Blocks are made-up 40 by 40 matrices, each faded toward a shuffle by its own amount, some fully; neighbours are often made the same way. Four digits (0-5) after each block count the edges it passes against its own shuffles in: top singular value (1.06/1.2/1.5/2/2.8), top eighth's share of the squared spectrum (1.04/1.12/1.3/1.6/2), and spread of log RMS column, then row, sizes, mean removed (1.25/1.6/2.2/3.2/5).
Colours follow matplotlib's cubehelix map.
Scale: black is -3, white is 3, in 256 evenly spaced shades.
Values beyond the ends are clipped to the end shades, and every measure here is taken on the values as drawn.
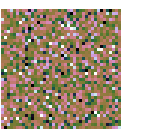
0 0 0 0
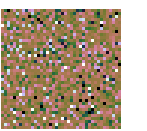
0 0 0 0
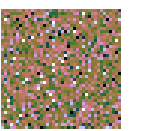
0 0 0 0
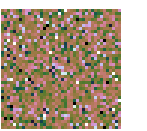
0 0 0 0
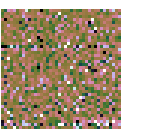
2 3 0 1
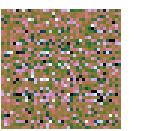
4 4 1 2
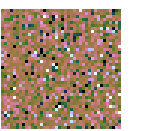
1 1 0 0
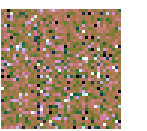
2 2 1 0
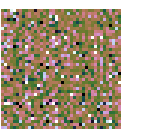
2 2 0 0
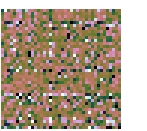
4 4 2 2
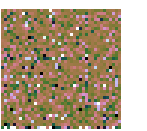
3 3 1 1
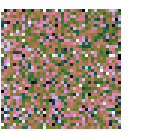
3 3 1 1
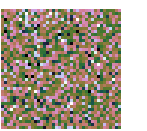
1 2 1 0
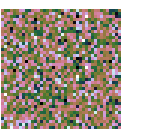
0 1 2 0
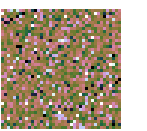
0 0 0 0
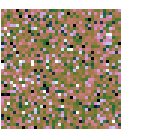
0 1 0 0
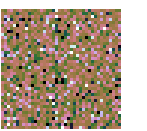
1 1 0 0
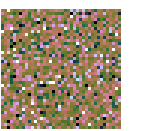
0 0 0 0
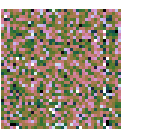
3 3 2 1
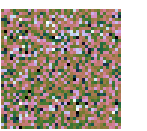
3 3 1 1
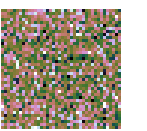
3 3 1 1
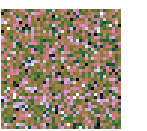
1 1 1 0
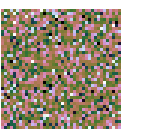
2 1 0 0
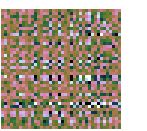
4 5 3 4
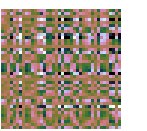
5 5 4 4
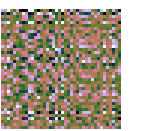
4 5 3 3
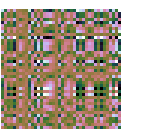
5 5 4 4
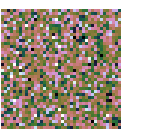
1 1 0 0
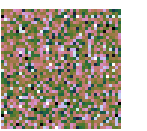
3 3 1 1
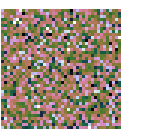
1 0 0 0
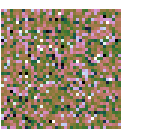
2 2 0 1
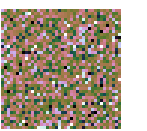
2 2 0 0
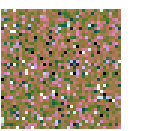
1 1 0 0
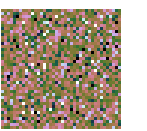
1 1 0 0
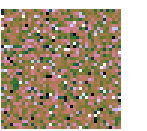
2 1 1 0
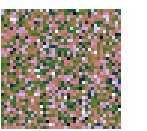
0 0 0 0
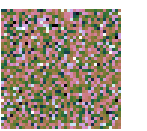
0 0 0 1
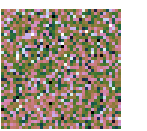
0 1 0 0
